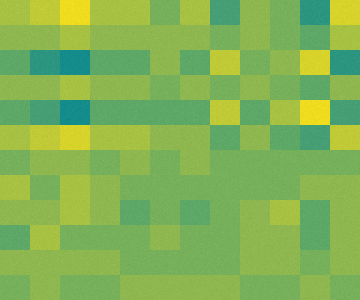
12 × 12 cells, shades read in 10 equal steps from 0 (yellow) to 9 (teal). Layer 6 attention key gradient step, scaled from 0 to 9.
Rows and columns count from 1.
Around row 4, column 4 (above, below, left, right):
6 6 3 4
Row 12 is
5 4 5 5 4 4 4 4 5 5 4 5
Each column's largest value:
6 8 9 6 6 6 6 7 6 6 8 8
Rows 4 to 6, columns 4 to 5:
4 4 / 6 6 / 3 3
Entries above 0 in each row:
11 12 12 12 11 12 12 12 12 12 12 12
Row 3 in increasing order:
1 2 4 4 5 6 6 6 6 8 8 9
